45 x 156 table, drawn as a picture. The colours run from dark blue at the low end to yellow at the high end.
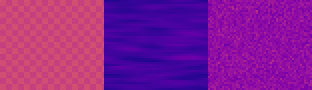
It is made of 1 by 3 panels. Panel 1,1: middling, checkered, faint in contrast. Panel 1,2: very low, streaked across, faint in contrast. Panel 1,3: low, fine-grained, faint in contrast.
